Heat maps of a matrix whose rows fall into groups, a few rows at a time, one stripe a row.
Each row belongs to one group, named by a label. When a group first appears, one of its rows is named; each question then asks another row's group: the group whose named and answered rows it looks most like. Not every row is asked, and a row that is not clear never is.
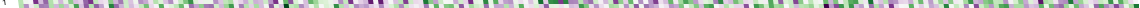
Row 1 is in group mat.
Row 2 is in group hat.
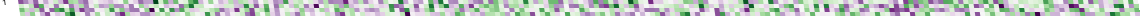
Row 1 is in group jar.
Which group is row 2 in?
mat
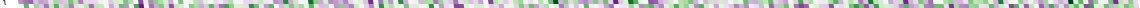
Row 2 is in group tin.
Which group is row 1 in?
jar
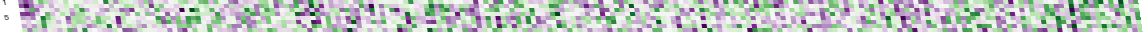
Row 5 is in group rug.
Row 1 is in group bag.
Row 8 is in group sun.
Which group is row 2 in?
jar
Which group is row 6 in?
rug
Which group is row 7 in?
bag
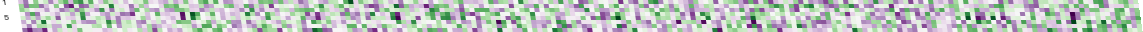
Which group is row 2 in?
hat
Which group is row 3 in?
tin
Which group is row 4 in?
sun
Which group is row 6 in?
bag
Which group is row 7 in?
bag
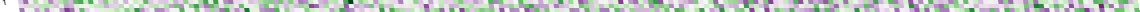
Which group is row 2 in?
rug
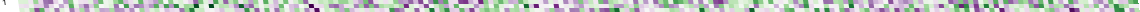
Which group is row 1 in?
hat
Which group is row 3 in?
mat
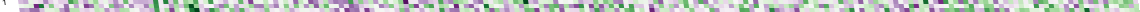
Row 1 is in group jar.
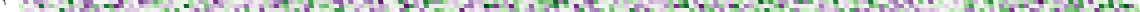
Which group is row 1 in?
jar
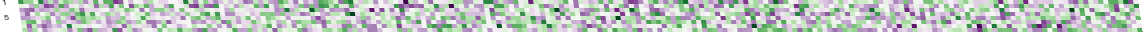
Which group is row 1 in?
mat
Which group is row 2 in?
hat
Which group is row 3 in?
jar
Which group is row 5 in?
rug
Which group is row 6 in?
tin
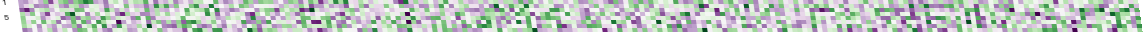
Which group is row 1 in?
sun
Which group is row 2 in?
jar
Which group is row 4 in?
jar
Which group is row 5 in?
tin
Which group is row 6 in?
rug
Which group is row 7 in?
tin
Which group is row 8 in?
sun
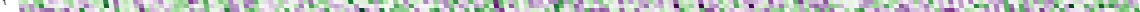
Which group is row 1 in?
bag
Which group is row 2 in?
bag
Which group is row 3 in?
tin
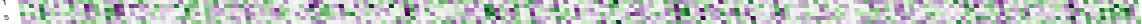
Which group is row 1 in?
rug
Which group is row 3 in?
mat
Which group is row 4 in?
mat
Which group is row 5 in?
bag
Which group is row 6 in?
rug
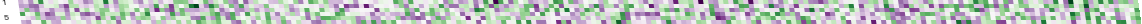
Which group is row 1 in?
bag
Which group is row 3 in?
tin
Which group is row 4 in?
hat
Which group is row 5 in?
hat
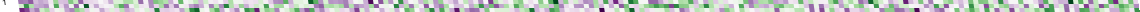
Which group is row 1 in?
jar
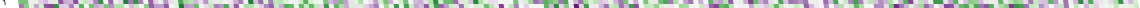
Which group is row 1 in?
tin
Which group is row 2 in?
tin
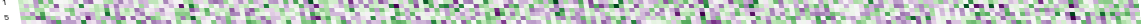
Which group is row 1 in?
mat
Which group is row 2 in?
rug
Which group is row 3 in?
bag
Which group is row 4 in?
bag
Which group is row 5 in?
mat
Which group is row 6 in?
tin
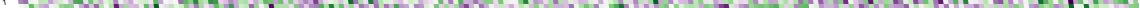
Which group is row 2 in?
hat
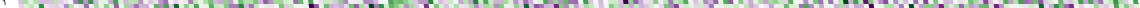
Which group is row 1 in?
tin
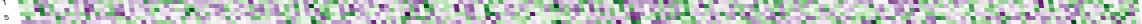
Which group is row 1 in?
hat
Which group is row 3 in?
mat
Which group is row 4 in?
mat
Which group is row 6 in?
jar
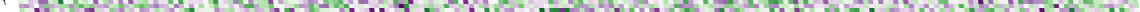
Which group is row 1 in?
hat
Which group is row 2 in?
sun
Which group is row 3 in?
mat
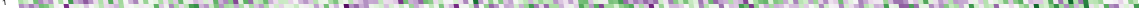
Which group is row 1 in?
hat
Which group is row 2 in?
rug
